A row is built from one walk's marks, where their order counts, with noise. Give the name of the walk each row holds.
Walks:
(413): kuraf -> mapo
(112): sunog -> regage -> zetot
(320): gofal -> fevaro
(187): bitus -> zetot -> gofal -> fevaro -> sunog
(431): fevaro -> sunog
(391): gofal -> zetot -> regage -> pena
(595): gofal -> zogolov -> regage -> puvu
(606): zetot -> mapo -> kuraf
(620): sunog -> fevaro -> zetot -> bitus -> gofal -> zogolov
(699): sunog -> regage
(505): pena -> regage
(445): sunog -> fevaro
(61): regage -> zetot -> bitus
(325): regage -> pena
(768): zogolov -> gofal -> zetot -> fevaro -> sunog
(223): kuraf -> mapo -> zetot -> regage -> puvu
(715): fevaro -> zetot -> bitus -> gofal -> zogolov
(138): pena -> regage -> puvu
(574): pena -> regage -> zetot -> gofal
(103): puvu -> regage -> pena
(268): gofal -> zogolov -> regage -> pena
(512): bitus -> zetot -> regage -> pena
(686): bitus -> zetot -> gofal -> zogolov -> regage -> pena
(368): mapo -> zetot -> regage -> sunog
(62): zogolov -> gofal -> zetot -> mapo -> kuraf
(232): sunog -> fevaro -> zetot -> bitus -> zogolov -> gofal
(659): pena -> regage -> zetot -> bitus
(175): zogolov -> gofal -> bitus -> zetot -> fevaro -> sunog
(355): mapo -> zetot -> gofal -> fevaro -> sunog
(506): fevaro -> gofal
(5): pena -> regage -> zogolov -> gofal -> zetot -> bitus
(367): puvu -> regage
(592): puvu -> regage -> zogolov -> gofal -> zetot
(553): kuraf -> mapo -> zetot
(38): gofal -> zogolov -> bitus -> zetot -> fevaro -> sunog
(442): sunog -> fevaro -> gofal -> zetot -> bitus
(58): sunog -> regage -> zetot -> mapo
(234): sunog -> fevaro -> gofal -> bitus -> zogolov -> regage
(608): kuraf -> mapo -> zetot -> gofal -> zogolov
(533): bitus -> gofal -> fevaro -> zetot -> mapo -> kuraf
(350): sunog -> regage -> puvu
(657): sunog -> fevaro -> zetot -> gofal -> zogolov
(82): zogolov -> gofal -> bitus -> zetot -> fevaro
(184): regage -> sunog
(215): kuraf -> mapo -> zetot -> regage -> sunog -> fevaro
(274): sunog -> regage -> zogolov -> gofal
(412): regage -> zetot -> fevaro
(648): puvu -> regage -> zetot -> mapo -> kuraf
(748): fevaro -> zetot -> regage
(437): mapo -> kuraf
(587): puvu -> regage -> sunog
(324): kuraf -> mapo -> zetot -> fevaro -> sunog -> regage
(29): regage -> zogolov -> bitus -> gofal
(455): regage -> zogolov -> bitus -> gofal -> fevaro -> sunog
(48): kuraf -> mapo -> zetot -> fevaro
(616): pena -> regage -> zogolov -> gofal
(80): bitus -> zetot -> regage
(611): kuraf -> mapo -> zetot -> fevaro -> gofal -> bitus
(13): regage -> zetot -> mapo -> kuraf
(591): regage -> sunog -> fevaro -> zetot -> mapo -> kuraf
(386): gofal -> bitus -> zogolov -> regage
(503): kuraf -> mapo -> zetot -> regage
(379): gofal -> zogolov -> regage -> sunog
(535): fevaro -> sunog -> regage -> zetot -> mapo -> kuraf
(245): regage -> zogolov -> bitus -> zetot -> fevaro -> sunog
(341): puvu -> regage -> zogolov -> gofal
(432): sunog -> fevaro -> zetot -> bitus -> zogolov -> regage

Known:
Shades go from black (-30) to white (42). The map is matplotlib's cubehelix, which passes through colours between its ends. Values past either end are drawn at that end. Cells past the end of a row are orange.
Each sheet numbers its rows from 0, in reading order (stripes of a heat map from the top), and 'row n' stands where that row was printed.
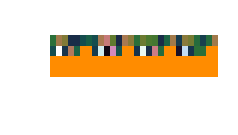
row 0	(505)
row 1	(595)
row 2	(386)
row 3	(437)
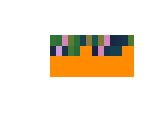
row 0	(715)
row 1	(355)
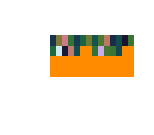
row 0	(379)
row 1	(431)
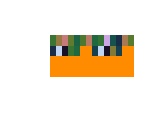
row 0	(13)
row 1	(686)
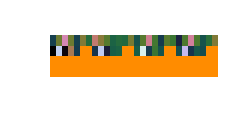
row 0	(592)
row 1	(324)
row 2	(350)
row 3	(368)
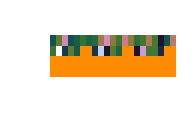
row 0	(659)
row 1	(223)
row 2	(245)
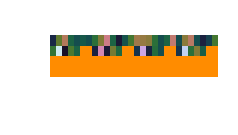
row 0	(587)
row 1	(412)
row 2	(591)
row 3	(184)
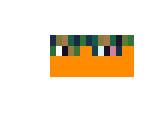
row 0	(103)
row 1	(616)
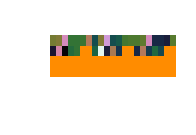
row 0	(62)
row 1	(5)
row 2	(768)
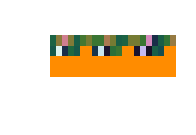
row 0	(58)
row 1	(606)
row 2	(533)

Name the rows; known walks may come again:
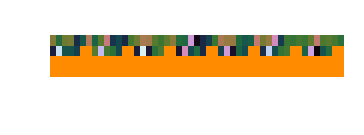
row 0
(432)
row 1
(431)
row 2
(503)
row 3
(187)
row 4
(591)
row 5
(611)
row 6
(215)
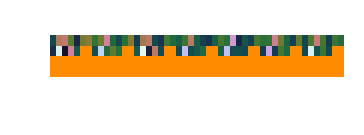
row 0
(595)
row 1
(61)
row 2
(138)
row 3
(445)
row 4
(442)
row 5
(715)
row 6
(350)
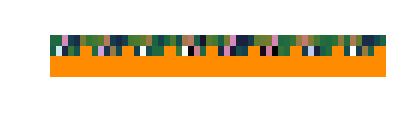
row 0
(512)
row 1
(506)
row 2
(699)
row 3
(268)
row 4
(355)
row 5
(62)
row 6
(324)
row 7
(505)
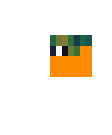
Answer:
(367)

